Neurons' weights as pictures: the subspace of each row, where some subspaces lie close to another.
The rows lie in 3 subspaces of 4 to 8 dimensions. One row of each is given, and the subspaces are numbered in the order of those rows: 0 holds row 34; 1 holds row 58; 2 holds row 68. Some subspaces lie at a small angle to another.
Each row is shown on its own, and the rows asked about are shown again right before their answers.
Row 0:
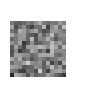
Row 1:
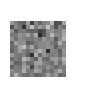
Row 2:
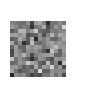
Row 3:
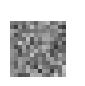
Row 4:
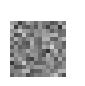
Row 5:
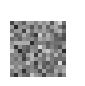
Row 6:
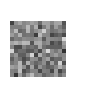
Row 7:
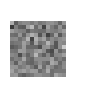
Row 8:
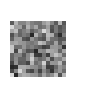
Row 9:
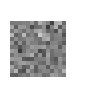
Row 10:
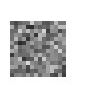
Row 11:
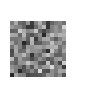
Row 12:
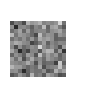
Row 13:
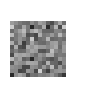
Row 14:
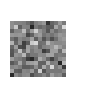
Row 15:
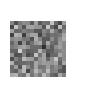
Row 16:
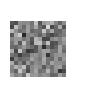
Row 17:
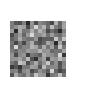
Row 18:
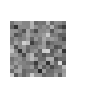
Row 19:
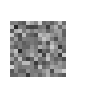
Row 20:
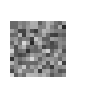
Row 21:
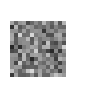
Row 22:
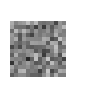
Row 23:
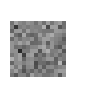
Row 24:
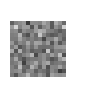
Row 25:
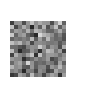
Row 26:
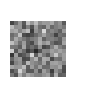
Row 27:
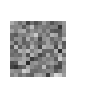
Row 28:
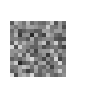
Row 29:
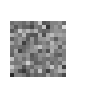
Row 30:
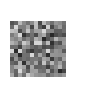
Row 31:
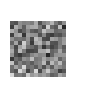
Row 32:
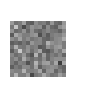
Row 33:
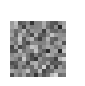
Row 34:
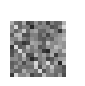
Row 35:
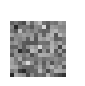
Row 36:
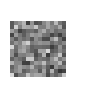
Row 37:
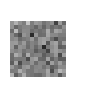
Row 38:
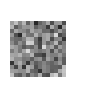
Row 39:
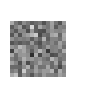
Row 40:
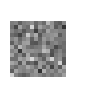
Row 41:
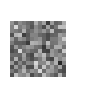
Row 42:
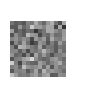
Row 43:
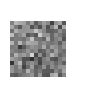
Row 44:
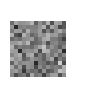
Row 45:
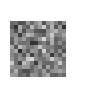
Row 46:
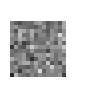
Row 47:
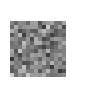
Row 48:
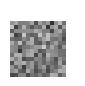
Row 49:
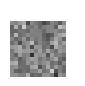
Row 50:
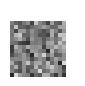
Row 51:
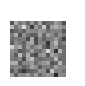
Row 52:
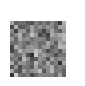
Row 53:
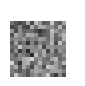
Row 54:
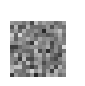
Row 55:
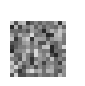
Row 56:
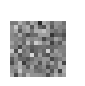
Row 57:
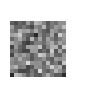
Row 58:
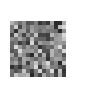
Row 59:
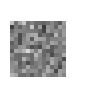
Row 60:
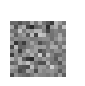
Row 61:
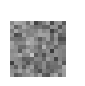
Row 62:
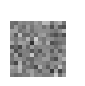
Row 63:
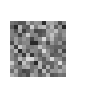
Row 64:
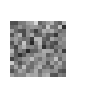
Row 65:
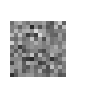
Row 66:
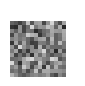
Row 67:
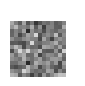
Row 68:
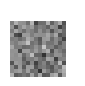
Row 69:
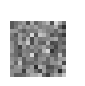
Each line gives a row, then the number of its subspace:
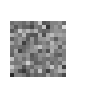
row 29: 2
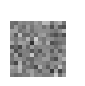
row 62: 1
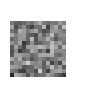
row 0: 0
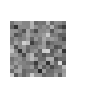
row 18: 2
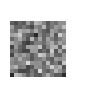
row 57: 0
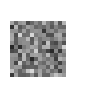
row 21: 1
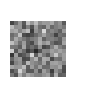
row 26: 1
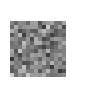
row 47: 2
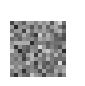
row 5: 0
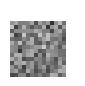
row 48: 0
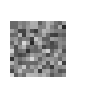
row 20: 2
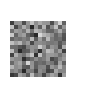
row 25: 0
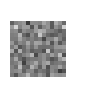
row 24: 1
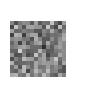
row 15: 0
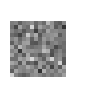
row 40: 2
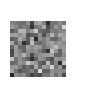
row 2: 2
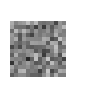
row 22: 1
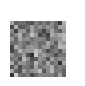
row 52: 1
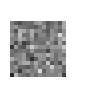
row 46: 1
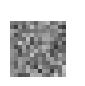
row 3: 1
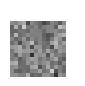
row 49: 1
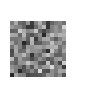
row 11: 2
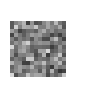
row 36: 1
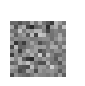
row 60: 1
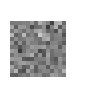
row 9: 1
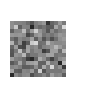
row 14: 2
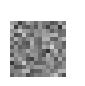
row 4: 1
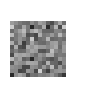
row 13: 0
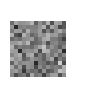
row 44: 2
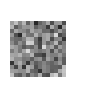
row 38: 2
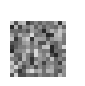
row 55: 1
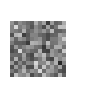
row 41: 2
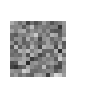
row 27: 1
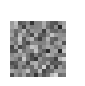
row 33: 1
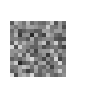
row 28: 1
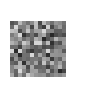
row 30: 0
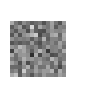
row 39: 0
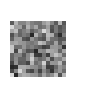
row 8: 1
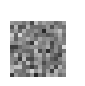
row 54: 1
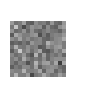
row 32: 0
